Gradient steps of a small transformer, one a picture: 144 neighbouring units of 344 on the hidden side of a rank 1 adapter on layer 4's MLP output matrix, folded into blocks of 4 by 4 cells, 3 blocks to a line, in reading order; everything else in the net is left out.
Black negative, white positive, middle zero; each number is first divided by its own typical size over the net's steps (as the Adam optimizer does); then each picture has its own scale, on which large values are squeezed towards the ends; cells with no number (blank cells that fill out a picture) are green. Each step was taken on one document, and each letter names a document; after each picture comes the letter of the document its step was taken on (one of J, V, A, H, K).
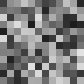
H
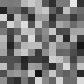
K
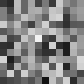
H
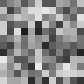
K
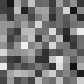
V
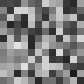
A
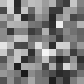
V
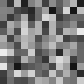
V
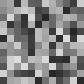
A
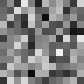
A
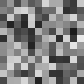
A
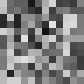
H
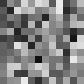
A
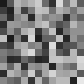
V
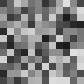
H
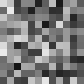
K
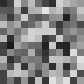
H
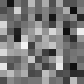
V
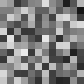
H
